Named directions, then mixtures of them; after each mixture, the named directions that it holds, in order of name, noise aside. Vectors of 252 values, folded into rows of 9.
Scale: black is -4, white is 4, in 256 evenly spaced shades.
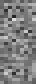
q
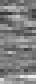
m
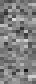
m, q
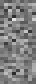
q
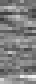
m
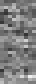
m, q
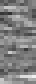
m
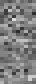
m, q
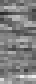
m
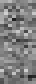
m, q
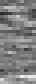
m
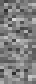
m, q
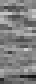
m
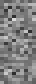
q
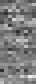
m, q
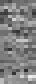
m, q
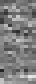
m, q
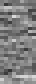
m, q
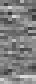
m, q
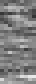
m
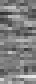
m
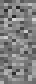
q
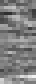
m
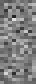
q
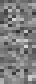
m, q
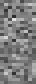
q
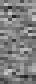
m, q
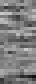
m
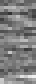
m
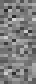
q
